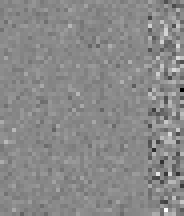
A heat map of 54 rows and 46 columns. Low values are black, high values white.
The grain is fine, like static. A few values lie far out on both sides of the bulk. Neither half mirrors the other. The left part is calmer, up to a seam about 80% of the way across.
